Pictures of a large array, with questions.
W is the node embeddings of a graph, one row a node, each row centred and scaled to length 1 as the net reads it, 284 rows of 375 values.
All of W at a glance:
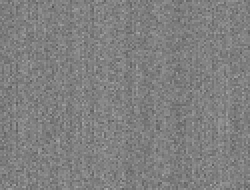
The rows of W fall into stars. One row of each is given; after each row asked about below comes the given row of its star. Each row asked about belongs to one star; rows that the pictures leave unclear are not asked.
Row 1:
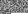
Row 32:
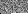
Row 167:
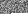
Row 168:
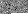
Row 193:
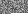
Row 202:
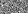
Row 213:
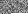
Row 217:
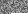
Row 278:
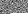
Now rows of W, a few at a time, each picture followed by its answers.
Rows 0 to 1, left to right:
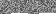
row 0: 278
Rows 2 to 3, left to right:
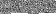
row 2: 1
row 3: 278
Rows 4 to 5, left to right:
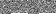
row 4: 278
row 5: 217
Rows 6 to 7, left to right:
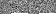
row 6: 217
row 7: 167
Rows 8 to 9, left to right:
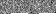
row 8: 32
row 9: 1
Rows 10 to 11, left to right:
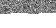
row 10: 202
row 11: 32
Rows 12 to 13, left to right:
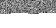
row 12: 167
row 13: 193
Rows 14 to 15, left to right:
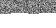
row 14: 202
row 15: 213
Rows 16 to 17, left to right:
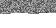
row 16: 278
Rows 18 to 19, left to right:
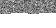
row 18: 193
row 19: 167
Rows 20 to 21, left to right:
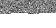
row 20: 193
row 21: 167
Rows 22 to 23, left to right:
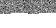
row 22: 202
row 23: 32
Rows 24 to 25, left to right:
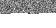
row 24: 278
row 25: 167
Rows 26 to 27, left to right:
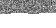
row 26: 202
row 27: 1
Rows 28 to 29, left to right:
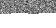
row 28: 167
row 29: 202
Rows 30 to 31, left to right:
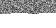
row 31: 217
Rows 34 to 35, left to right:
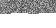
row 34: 278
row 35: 278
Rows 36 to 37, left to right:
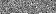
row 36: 193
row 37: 202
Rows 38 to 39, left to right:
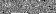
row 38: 1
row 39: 213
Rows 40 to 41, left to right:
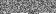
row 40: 32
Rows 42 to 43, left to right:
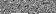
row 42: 217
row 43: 202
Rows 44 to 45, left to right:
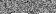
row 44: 167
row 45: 217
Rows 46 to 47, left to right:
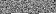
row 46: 193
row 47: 167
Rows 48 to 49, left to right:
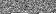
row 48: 193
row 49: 168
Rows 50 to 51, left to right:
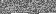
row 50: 168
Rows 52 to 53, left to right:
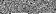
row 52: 167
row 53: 202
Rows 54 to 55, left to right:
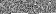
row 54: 167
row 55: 32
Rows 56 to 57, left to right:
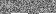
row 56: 1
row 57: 217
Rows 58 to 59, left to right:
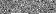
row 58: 217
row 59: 213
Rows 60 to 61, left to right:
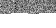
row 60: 193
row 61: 168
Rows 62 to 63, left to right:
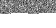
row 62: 1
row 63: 213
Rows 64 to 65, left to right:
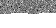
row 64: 32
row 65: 217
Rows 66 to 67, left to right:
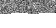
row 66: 202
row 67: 1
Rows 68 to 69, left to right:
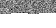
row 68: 193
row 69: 167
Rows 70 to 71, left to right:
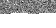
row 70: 32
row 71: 217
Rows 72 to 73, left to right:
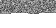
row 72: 213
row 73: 193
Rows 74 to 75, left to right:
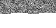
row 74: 1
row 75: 202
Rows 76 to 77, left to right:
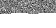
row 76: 217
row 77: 213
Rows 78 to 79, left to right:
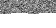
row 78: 217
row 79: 202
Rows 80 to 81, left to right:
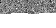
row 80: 168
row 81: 217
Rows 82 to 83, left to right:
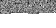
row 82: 167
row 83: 168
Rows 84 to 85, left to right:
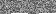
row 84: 1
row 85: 217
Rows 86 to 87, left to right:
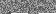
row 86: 168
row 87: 213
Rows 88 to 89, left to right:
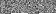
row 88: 167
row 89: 168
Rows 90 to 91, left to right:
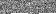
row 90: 32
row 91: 167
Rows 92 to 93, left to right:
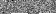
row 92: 1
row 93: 202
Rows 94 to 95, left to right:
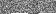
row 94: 217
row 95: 278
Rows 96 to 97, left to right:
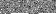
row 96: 278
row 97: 193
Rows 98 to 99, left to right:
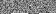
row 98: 167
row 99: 193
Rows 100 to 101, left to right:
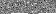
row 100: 202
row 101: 278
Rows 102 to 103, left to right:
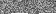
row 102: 202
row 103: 168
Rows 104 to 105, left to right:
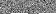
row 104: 193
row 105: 213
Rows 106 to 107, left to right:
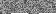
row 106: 193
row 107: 193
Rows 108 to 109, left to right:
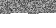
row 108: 278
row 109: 167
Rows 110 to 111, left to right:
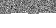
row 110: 32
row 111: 202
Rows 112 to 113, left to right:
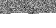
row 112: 193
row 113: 202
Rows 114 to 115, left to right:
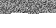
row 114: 1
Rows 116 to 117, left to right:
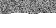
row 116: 217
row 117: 193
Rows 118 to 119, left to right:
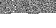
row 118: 168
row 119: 202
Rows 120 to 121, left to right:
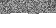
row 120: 167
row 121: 168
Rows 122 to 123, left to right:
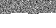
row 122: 32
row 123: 32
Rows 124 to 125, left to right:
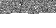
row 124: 278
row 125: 1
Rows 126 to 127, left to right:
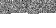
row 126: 168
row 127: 167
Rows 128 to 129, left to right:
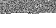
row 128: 193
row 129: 202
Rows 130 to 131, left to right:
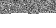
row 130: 213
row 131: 213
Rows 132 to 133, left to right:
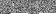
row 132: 278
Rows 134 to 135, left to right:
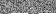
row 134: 1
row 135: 193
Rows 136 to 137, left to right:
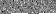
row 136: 217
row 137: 32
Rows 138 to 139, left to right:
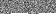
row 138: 167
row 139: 213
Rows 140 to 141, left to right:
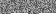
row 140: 278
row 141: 193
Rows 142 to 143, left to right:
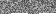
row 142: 278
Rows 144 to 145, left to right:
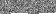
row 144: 1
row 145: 167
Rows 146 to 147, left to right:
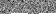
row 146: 217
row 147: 32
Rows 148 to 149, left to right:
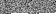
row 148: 278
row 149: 167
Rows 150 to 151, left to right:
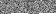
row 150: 202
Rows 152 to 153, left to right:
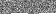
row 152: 193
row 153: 217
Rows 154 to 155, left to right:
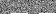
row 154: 278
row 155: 1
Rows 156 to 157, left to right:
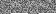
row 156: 278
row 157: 213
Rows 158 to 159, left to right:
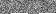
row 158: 213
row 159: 1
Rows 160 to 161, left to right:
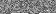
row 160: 168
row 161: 193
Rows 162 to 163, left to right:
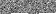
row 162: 193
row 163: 167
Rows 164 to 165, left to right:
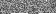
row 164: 213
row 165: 168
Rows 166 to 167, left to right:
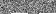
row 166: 1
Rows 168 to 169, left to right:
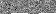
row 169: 278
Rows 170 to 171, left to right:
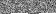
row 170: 32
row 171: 278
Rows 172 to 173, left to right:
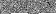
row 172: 213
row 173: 278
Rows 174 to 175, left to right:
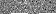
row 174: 217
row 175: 32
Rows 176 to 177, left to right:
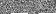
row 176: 32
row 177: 168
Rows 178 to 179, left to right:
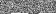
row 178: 202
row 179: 193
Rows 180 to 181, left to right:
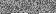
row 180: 193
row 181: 32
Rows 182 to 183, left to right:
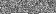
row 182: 193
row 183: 278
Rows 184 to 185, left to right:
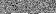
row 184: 168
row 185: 278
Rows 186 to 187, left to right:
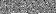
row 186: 1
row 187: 213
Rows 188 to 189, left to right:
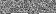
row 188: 193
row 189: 213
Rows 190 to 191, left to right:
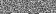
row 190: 168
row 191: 193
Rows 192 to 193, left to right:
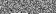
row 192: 213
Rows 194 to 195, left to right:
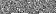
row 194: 193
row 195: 168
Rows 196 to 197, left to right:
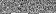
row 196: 278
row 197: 32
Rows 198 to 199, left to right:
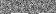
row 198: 202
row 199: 213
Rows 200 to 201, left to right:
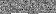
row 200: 213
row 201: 213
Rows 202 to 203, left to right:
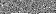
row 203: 167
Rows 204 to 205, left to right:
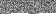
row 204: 202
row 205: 1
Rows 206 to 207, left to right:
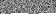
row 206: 167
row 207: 168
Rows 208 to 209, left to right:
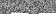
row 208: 1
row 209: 193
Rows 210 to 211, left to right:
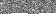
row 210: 167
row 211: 213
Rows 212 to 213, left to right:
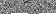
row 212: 167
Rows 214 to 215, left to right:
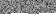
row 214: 168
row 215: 213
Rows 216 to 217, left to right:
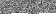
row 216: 278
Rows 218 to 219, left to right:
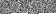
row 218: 278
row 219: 167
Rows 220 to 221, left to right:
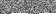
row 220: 193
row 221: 217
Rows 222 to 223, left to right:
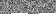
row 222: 32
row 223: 213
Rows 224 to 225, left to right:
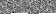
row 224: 32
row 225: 32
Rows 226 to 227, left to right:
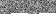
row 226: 193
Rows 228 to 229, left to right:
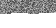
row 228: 168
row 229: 167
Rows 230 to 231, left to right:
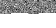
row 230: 213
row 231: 193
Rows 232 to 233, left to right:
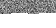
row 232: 167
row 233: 217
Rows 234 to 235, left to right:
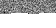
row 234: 217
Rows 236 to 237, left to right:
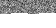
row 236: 213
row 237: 1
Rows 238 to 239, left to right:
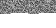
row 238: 32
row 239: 213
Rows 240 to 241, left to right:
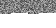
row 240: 168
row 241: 32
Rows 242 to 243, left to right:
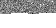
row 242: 1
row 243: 202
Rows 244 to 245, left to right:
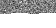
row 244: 217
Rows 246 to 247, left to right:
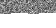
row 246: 167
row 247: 278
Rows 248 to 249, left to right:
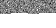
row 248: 167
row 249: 213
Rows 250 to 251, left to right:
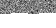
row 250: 278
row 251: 217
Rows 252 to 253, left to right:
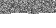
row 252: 217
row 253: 1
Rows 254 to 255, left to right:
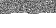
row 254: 278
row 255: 278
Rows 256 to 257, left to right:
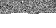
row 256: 32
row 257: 168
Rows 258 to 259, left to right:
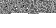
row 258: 168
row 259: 1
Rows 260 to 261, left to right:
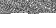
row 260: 278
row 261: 202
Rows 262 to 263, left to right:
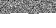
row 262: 213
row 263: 202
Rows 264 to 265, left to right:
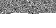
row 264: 278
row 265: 202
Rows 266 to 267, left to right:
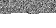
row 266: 1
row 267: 167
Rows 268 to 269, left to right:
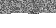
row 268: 213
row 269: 217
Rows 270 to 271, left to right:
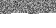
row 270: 217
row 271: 32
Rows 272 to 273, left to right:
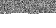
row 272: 32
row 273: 213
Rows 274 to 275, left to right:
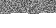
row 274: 278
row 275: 278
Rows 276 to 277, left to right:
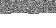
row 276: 168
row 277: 193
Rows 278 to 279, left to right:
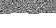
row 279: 193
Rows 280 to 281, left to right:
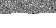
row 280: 1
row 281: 202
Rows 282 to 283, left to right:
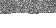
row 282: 217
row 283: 168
